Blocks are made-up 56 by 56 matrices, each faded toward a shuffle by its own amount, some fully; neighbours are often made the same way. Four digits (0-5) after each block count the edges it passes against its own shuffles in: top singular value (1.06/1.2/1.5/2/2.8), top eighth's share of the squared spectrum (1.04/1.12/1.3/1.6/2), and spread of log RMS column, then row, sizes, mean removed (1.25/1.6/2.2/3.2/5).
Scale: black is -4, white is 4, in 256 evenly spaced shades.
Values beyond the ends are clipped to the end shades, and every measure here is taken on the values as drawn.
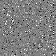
3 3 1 0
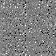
3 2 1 0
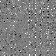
3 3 2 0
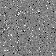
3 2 1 0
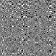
4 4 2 2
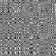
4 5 3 3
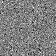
0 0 1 0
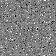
0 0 0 0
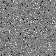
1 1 0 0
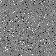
0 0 0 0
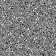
1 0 0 0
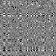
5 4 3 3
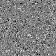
2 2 0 0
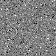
0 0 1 1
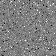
0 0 0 0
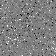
0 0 0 0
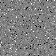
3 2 0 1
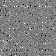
3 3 0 1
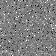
0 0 0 0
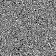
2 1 0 0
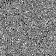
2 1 0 0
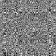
4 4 3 2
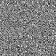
3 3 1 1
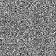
3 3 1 2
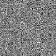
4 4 2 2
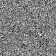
0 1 0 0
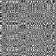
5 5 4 3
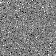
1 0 0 0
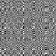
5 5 3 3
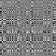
5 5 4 4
